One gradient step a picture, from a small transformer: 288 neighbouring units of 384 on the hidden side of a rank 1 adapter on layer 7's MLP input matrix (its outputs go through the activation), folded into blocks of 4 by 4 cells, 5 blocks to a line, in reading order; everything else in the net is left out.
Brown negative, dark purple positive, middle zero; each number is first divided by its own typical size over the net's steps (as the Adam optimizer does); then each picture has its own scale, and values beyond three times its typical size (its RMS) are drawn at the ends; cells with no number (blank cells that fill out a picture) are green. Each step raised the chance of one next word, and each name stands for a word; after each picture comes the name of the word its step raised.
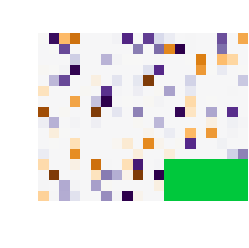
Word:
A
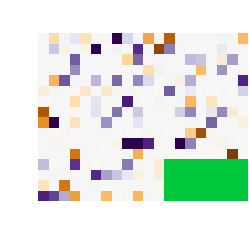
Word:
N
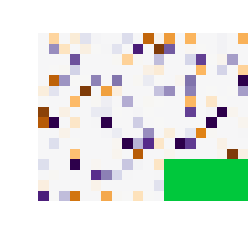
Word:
N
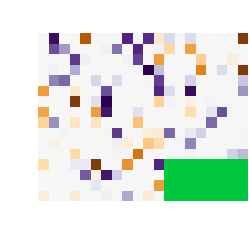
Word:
A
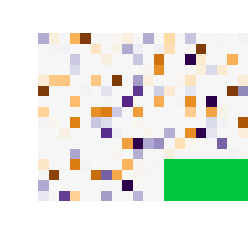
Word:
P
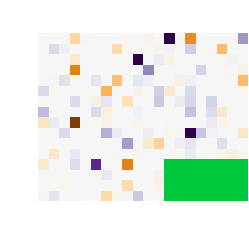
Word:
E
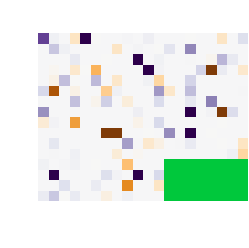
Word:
E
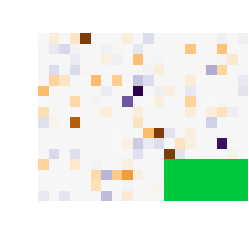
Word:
P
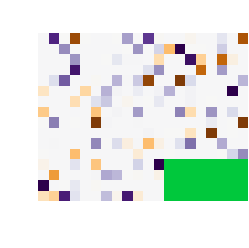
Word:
A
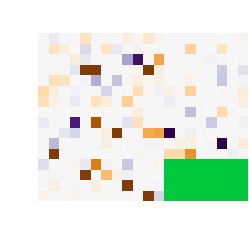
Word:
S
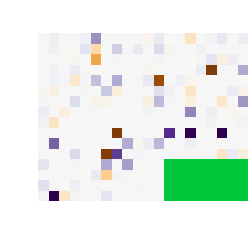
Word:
S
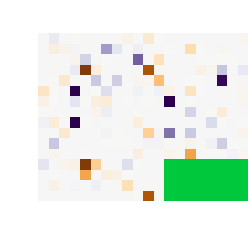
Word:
S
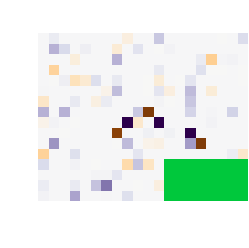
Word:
E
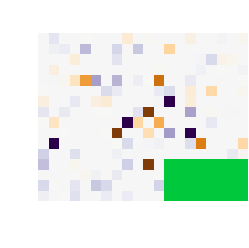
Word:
S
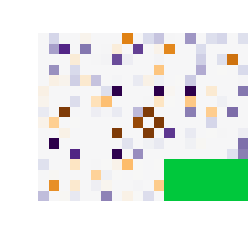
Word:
P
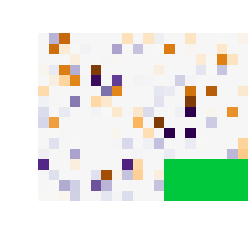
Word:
S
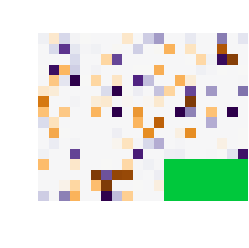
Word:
P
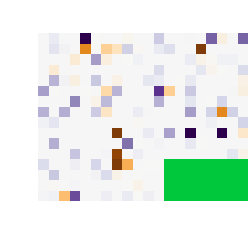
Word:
E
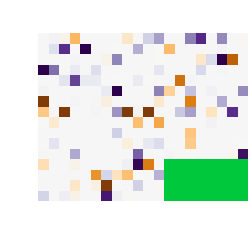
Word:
P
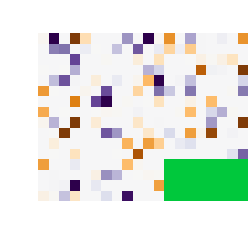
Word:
A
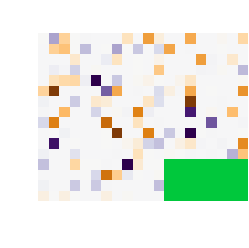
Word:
S
